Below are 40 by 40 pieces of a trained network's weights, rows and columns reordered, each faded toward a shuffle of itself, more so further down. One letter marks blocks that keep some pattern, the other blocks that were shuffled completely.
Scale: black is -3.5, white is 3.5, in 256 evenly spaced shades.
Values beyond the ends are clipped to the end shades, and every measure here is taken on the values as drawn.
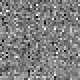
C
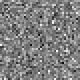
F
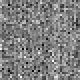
C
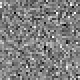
F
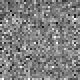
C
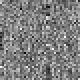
C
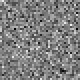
F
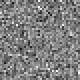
F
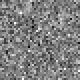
F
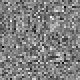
C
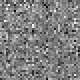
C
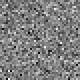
F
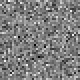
F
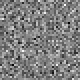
C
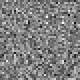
C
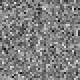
F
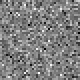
F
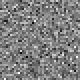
F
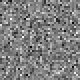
F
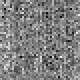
C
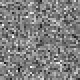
F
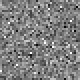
F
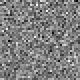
F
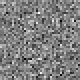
C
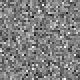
F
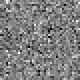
C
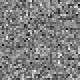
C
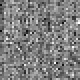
C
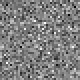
F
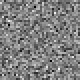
F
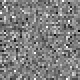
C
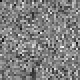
C
